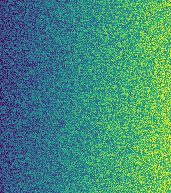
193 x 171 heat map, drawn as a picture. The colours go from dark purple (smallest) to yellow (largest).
On average the colour sits 50% of the way up the scale. The grain is fine, like static. The field climbs toward the right.
